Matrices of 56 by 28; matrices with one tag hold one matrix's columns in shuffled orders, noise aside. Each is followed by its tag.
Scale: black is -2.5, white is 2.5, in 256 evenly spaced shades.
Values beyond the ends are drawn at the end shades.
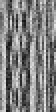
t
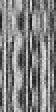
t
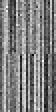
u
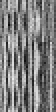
t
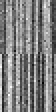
u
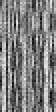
t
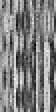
t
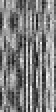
t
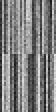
u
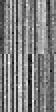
u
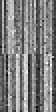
u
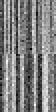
u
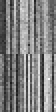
u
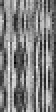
t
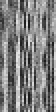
t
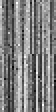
u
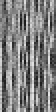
t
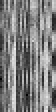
t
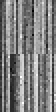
u
